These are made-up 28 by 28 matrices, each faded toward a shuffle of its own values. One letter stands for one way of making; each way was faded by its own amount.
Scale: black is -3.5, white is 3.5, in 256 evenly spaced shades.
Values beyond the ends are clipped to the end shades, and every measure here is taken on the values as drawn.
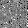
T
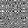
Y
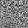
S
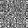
S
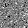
T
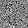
T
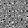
S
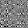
Y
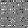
Y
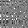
Y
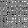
Y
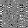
Y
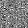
S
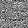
S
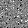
T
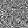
S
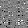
Y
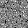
T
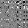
Y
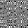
Y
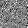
T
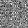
S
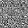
S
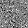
T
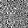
S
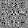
Y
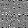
Y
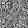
S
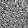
T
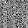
S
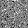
T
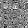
S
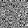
S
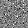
T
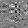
Y
